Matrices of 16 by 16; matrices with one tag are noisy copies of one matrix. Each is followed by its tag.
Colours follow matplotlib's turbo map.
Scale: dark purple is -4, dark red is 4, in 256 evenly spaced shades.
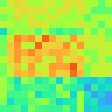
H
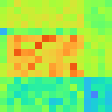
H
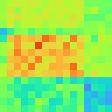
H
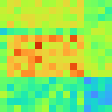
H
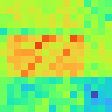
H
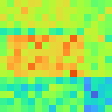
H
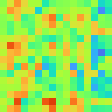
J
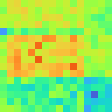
H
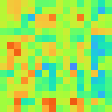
J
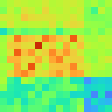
H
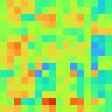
J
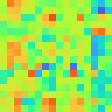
J
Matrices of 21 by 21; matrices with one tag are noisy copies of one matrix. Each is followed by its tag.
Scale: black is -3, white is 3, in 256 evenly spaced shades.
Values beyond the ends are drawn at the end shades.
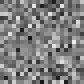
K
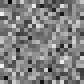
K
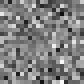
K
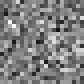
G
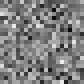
K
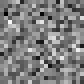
G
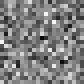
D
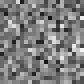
G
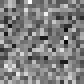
D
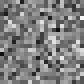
G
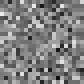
K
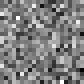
K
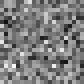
D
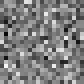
D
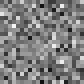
K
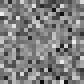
K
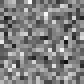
D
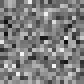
D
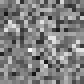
G
